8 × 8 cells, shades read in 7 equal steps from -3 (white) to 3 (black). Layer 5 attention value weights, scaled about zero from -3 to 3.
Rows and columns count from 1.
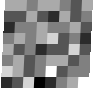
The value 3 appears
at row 8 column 4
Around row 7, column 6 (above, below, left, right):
-1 0 -3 0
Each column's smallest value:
-2 -1 -2 -1 -3 -1 -2 -3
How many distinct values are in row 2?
4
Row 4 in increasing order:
-2 -1 -1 0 0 0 1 2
